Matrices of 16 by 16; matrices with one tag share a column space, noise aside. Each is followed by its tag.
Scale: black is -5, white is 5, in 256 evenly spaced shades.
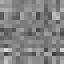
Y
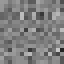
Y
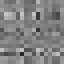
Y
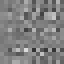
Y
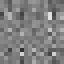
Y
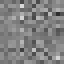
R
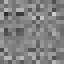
R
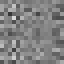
R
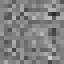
R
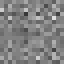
R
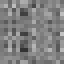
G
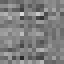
R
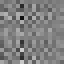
R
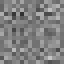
R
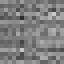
R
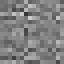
R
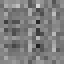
G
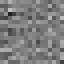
R
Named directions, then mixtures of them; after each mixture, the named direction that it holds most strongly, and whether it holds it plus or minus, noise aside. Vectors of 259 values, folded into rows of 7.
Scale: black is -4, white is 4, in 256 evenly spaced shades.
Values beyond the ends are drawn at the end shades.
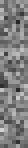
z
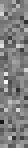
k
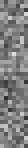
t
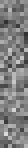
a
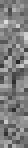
a, minus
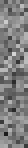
a, minus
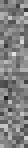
t, plus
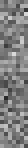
t, plus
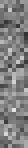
a, plus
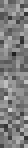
t, minus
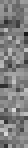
a, plus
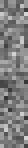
t, plus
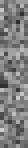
z, plus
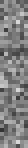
z, minus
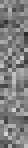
a, plus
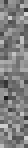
t, plus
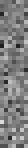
k, minus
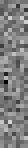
k, minus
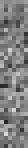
a, plus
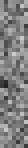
t, plus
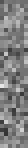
z, minus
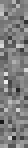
k, plus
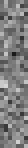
t, minus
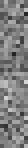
t, minus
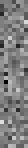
k, minus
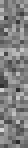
z, plus
